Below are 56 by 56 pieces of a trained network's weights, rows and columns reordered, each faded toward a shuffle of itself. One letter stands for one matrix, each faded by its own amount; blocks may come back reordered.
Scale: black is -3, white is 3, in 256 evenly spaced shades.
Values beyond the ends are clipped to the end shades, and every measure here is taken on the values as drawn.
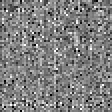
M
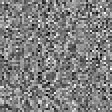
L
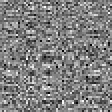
L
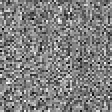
L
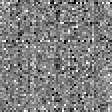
M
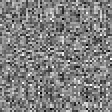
L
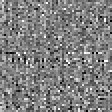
M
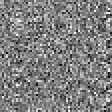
L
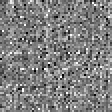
M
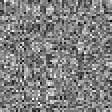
L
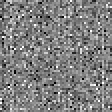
M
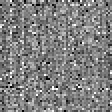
M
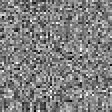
L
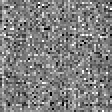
M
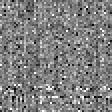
M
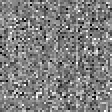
M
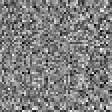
L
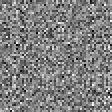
L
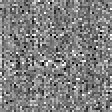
M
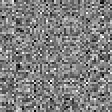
L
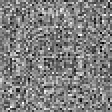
L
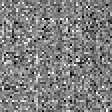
M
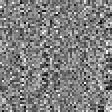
L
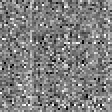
M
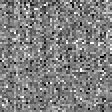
M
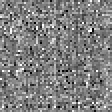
M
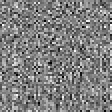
L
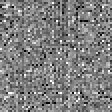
M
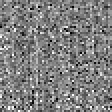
M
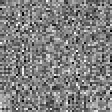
L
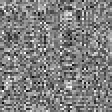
L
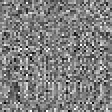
L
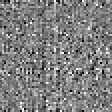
M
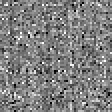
M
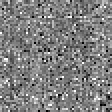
M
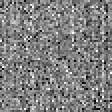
M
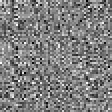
L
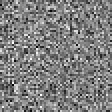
L
